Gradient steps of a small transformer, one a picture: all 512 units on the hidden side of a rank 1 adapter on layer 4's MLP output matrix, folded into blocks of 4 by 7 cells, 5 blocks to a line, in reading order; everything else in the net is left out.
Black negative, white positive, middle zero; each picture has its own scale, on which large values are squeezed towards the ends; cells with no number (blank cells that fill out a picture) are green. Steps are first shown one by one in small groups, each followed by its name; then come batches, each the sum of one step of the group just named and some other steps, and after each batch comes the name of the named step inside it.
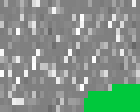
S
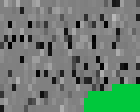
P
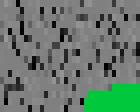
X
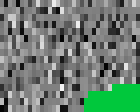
X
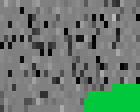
P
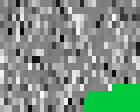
S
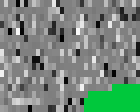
S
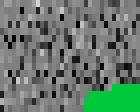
P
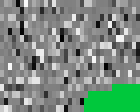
X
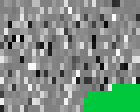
P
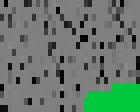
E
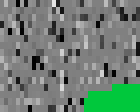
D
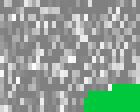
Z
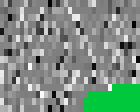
Z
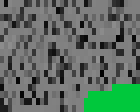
E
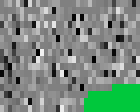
Z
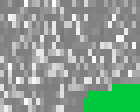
Z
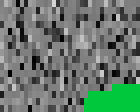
D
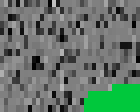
D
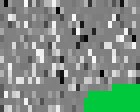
E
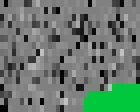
Z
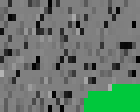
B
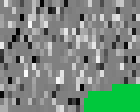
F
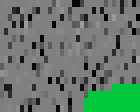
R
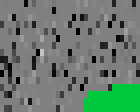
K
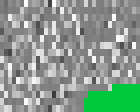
B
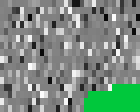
R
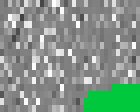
F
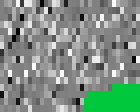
F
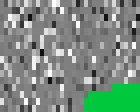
R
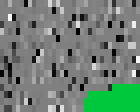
K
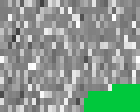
F
